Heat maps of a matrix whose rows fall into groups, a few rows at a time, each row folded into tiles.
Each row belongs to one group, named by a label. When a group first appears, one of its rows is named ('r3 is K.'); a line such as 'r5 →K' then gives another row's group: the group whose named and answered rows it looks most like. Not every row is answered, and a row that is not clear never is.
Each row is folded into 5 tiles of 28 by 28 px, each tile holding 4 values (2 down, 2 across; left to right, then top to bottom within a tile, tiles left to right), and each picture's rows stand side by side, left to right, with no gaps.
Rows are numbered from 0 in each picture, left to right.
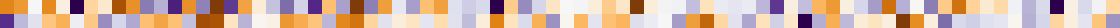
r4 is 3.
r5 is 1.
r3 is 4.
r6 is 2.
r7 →4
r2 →2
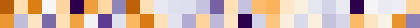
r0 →1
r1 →1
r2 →4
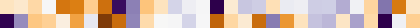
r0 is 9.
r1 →4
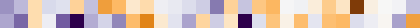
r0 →3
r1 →1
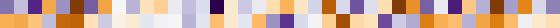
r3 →2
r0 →2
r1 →4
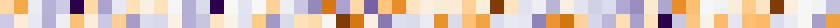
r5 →3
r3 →3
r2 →2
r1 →4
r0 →4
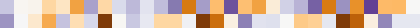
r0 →9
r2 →2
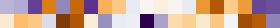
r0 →2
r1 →9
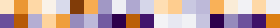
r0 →3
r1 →3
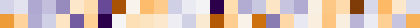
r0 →1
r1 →4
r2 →3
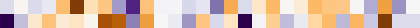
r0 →9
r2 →9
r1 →1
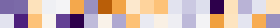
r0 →3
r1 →4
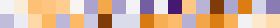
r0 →9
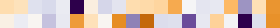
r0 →4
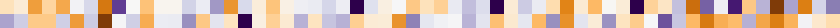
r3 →4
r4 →1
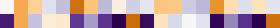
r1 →3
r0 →3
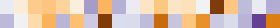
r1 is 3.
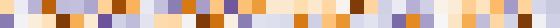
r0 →2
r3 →9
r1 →2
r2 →3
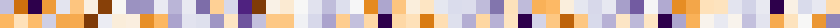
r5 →4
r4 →1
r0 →2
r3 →1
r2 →1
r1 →1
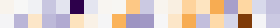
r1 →9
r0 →4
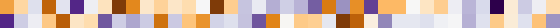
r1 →3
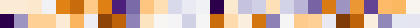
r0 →9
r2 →2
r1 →4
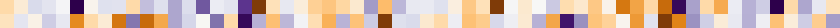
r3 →3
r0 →4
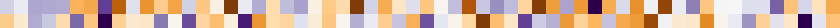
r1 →1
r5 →1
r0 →1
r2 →3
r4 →2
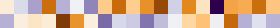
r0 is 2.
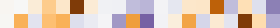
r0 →3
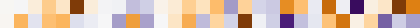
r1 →9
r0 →3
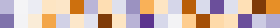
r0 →9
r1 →2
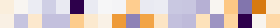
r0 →4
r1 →1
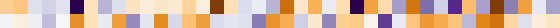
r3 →2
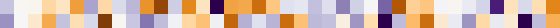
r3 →1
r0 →9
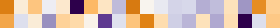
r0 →1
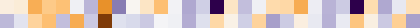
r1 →4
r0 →9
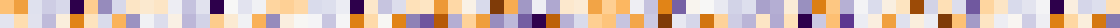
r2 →4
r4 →9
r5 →1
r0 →4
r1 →4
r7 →4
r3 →3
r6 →9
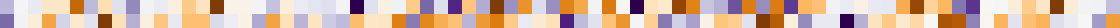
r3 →2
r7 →3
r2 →4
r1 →3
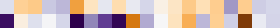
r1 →9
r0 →3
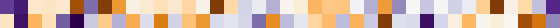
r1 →3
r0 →3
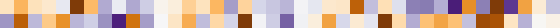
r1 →9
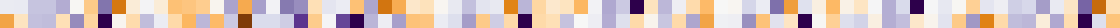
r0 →1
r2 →3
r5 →1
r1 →9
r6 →4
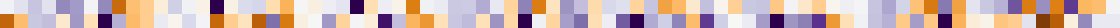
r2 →1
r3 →1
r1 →4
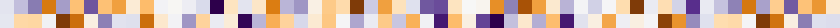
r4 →9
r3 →3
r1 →1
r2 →3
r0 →2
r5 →2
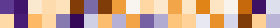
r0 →3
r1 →9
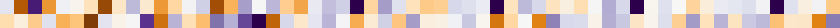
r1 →3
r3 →4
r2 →4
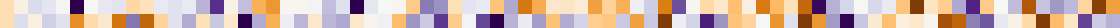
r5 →9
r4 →9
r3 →3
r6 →9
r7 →2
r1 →1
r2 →4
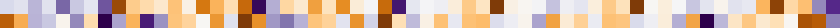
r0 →1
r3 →3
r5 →9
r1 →9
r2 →9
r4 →3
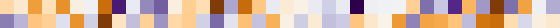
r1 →3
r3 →2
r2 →4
